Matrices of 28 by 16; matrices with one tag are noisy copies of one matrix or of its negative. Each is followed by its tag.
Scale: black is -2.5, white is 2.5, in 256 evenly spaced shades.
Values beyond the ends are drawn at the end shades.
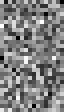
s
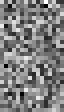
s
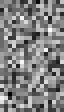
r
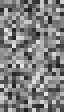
r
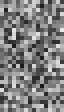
r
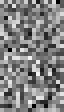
s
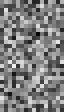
r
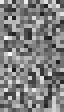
s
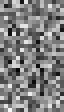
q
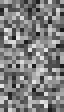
r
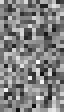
s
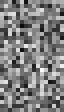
q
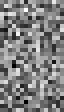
q
